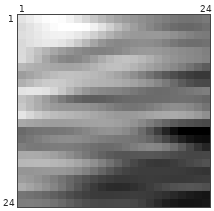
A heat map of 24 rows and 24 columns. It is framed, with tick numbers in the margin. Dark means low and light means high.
Lone odd cells: none. Histogram: bell-shaped. Grain: streaks across. Ninth with the highest average: top left. Slope: up to the top left.
